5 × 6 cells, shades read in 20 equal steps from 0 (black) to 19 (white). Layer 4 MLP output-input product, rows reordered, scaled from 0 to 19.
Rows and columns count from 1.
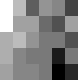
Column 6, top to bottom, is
5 12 6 9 3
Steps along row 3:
up down down same down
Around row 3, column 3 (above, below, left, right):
12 9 14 9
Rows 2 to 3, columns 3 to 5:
12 8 6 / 11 9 9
